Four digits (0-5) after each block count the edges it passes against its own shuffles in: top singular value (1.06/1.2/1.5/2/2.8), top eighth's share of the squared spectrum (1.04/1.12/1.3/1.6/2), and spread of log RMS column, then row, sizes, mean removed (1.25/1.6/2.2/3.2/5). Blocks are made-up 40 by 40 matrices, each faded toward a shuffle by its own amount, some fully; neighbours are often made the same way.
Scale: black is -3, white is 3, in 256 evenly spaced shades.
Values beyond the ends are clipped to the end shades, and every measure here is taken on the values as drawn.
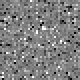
0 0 0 0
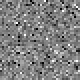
0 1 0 1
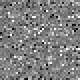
1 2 0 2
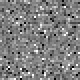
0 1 0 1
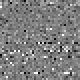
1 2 0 2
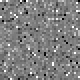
0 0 0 0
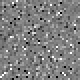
0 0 0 0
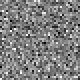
1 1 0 0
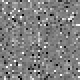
3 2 1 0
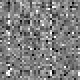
4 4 2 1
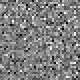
0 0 0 0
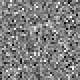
0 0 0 0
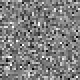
0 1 1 0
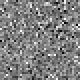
0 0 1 0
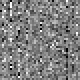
1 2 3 0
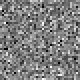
1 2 2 0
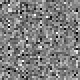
1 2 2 0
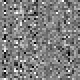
2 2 3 0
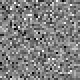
1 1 0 0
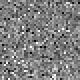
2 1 0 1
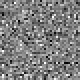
2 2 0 1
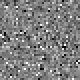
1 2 0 1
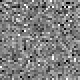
2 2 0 1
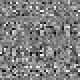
3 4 2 3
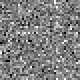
2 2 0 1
